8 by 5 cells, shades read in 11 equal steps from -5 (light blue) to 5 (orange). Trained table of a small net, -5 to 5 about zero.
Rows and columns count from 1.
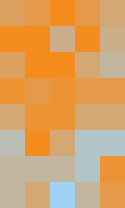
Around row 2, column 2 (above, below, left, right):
3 5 5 0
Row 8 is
-1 1 -5 -1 3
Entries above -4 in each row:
5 5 5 5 5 5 5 4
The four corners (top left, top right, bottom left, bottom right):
2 1 -1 3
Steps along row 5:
up same down same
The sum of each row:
14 15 12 17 11 -2 -2 -3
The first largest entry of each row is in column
3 1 2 1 2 2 5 5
